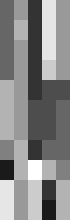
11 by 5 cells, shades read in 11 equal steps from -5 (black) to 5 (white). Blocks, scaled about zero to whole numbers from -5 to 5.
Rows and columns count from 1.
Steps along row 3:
up down up down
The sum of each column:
6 14 -11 3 3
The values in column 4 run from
-4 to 4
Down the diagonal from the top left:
-1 2 -3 3 -2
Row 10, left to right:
4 1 3 -3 2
